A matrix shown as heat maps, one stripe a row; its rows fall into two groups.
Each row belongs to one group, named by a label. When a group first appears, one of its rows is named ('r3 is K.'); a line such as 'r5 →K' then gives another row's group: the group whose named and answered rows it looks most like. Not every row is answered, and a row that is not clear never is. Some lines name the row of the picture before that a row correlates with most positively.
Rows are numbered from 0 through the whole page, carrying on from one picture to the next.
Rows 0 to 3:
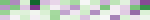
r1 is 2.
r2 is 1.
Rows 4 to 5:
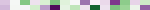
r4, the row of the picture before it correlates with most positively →3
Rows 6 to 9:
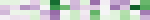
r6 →1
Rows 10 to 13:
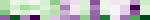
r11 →1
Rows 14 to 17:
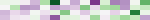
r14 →1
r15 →2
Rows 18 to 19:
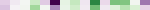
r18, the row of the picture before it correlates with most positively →17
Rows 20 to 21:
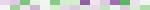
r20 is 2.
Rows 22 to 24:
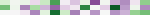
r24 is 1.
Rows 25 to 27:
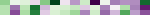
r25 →1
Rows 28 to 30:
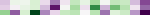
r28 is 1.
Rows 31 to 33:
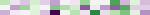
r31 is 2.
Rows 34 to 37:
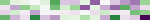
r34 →1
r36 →2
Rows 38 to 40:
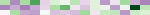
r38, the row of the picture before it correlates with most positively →35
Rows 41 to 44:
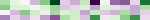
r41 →1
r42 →1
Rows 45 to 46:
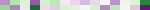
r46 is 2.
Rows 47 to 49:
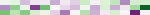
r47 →2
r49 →1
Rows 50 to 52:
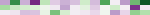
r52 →1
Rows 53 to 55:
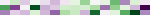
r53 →2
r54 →2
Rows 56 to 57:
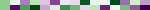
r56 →2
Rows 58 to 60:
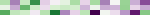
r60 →1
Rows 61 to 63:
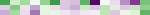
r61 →1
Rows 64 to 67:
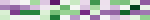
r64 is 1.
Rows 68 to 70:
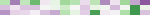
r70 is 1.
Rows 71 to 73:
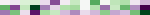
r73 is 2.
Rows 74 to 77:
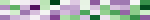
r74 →1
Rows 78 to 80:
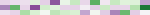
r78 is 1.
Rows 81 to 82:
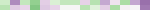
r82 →2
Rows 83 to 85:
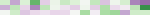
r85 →2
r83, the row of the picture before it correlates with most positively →81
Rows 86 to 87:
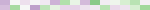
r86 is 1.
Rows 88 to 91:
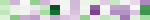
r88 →2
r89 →1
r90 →1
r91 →2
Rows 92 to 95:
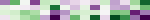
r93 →1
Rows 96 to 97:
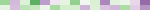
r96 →2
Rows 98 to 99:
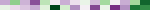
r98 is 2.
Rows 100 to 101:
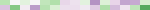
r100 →1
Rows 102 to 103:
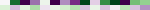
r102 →2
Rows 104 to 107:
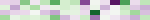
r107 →1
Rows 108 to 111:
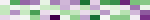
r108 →2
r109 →1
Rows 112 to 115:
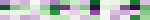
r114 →1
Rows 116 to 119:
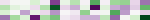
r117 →1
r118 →2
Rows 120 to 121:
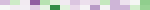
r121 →1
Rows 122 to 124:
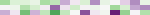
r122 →1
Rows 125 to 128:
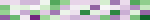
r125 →1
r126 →1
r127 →2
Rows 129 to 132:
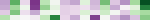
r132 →1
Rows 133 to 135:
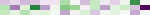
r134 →2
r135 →1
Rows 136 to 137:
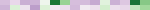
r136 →1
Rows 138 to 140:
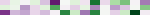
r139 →1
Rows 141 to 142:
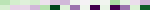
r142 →1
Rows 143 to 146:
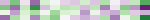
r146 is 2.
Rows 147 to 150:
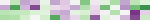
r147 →2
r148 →2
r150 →1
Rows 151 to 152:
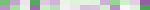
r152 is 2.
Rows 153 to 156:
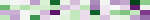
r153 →1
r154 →1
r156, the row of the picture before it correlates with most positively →151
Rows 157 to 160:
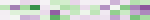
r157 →1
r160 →1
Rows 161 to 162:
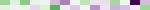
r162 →1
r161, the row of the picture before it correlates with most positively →159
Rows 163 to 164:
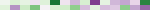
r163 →1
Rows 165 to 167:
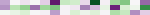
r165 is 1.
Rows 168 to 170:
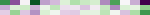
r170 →2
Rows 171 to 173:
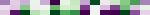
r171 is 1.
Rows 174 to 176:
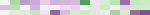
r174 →2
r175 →2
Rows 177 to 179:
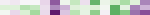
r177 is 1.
